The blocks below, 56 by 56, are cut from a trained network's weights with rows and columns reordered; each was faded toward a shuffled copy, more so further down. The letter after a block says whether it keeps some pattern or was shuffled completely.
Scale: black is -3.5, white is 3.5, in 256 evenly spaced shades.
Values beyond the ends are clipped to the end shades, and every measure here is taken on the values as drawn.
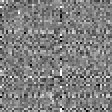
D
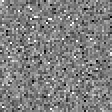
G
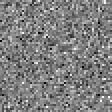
G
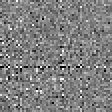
D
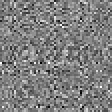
D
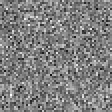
G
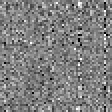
D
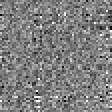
D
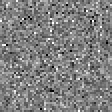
G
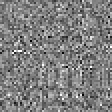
D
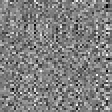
D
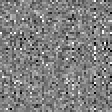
D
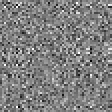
D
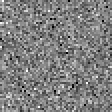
G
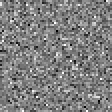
G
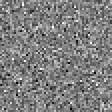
G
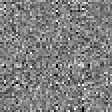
D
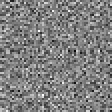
D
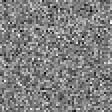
G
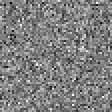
G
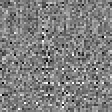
D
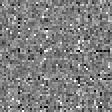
D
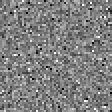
G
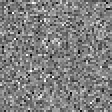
G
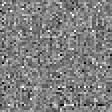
D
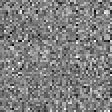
D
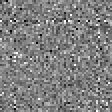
D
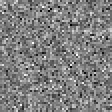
G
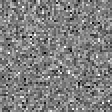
G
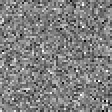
G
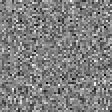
D
